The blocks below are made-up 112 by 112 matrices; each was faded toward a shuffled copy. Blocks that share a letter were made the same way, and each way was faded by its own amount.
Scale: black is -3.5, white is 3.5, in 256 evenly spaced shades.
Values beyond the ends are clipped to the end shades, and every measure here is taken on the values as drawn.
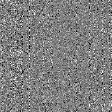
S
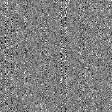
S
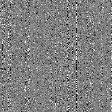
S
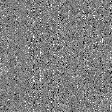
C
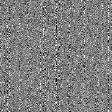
S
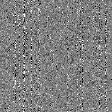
S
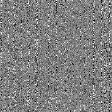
S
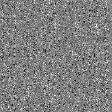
C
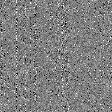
C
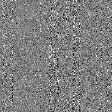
S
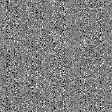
S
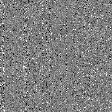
C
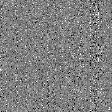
C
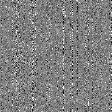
S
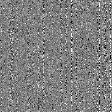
S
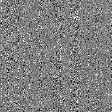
S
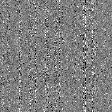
S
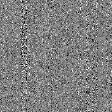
S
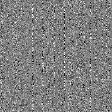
S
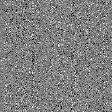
C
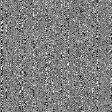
S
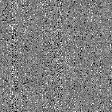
C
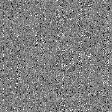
C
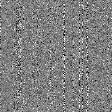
S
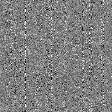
S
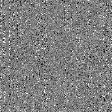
C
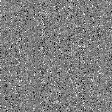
C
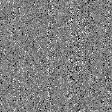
C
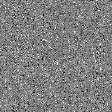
C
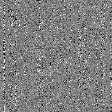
C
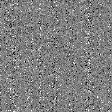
C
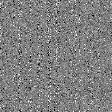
C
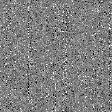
C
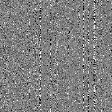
S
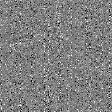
C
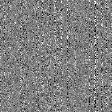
S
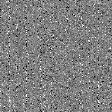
C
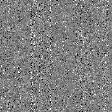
C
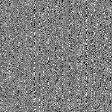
S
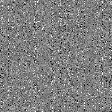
C
